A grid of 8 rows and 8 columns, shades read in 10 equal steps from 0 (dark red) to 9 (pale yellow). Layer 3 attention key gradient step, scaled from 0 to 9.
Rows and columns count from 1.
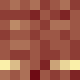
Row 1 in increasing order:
2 2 3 3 3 4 4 4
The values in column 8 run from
1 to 9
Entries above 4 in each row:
0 0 1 0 0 0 5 0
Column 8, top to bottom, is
2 3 3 3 2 2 9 1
